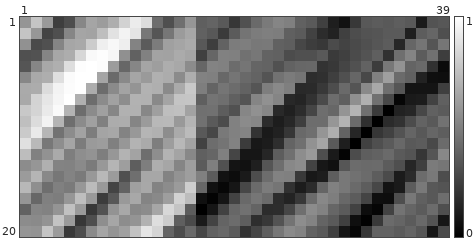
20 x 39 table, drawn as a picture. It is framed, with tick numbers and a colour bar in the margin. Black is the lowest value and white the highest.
Seam: vertical, 40% of the way across, the left part higher. Histogram: bell-shaped. Grain: diagonal, up to the right.
